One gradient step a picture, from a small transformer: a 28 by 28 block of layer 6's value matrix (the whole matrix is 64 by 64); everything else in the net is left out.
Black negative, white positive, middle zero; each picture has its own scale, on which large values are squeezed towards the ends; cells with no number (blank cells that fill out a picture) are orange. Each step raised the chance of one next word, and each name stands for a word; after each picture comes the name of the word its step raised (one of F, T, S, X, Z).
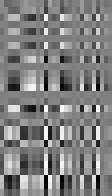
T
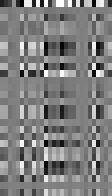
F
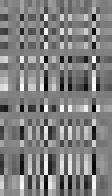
T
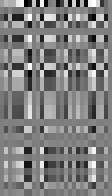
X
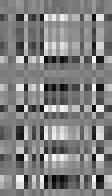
T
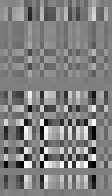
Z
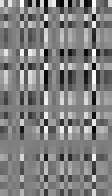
X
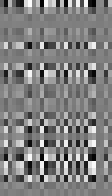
F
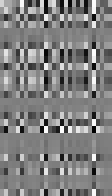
X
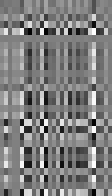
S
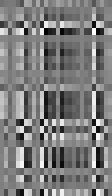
S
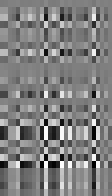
Z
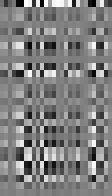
F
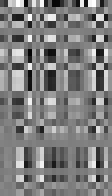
X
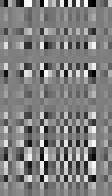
F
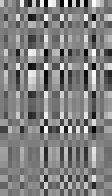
X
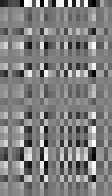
F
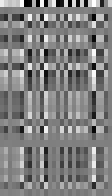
X
